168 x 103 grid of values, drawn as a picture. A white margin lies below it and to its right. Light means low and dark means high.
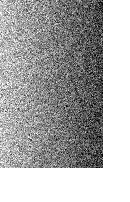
The grain is fine, like static. Values rise toward the right. No row or column stands out. On average the colour sits 50% of the way up the scale. There are no regular stripes.
